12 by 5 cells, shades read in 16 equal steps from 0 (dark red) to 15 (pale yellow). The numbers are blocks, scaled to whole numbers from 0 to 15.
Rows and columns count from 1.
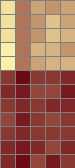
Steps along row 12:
down up down up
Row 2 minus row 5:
-1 0 -1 1 -1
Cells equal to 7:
5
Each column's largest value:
15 7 11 12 11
